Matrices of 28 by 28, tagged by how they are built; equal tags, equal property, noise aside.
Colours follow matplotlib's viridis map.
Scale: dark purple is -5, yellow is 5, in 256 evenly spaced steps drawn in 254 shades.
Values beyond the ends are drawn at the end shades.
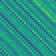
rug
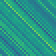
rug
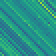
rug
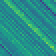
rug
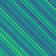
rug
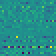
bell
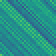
rug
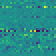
bell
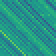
rug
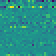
bell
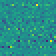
bell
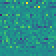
bell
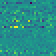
bell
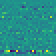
bell
